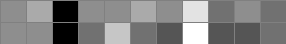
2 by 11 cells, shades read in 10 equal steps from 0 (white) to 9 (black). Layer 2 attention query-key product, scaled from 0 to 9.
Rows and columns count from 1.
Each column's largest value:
4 4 9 5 4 5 6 1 6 6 5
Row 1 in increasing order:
1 3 3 4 4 4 4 4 5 5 9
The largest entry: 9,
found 2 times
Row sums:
46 52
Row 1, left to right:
4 3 9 4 4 3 4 1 5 4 5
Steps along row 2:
same up down down up up down up same down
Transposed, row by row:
4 4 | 3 4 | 9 9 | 4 5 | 4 2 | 3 5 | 4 6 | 1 0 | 5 6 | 4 6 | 5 5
